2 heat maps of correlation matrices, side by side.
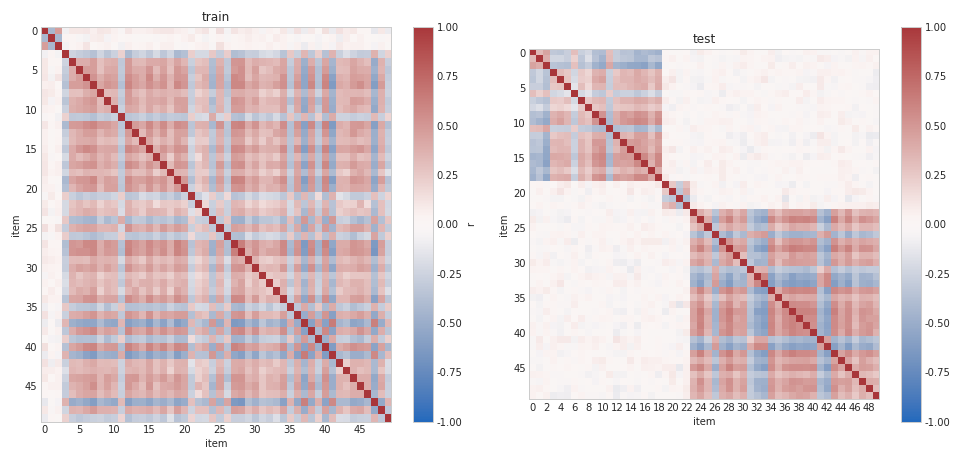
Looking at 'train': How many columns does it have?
50
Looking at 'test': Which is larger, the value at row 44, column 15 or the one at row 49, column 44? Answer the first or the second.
the second
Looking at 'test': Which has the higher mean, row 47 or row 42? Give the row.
47
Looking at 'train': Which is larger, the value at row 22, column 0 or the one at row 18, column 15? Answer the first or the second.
the second
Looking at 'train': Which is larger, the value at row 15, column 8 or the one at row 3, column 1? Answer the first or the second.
the first
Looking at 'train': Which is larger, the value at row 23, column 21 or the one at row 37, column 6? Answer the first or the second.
the first
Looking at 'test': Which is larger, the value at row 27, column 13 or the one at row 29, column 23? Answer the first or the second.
the second
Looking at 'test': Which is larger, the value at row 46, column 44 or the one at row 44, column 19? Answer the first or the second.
the first
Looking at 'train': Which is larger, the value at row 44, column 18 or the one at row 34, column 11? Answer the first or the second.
the first
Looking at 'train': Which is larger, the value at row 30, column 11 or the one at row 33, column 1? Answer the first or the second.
the second
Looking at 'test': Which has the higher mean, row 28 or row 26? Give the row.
28
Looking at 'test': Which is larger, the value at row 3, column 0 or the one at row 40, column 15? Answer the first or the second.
the second
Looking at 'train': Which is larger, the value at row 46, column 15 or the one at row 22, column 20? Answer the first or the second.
the first
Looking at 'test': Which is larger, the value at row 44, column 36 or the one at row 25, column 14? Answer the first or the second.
the first
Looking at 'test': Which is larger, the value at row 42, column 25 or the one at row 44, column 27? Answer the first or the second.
the second
